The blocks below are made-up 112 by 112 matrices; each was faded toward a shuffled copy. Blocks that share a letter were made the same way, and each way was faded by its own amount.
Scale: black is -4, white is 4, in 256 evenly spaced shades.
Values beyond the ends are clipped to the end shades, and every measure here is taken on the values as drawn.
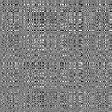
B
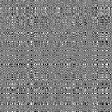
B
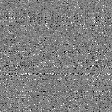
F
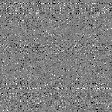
F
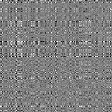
B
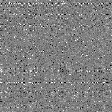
F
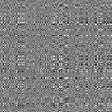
B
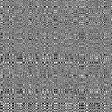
B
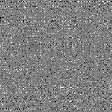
F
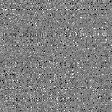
F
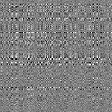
B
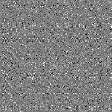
F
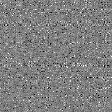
F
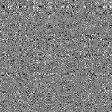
F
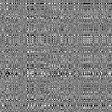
B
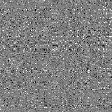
F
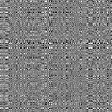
B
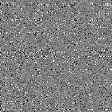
F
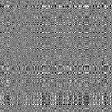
B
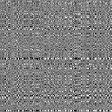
B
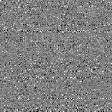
F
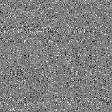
F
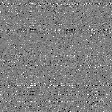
F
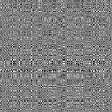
B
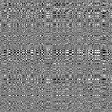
B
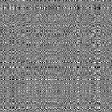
B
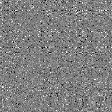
F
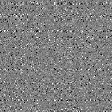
F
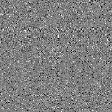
F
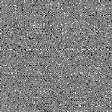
F
